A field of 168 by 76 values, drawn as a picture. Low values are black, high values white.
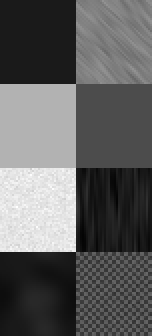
It is made of 4 by 2 panels. Panel 1,1: very low, flat. Panel 1,2: middling, slanting down to the right, faint in contrast. Panel 2,1: high, flat. Panel 2,2: low, flat. Panel 3,1: very high, fine-grained, faint in contrast. Panel 3,2: very low, streaked downward, faint in contrast. Panel 4,1: very low, smooth, faint in contrast. Panel 4,2: low, checkered.
